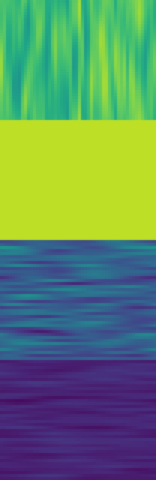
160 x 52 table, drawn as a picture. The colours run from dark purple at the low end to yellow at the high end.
The table splits into 4 rows of 1 panel. Panel 1,1: high, streaked downward. Panel 2,1: very high, flat. Panel 3,1: low, streaked across. Panel 4,1: very low, streaked across, faint in contrast.
